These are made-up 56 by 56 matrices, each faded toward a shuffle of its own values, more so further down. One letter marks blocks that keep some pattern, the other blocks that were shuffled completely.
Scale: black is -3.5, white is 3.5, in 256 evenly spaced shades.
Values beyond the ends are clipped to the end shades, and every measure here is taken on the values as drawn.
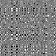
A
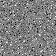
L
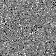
L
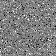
L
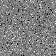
L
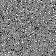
L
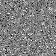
L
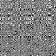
A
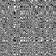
A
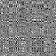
A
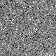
L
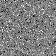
L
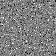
L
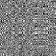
A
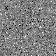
L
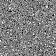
L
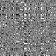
A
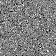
L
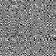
A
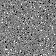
L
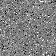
L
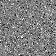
L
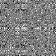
A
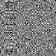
A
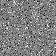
L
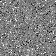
L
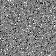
L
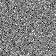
L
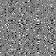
A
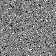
L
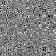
A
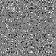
A
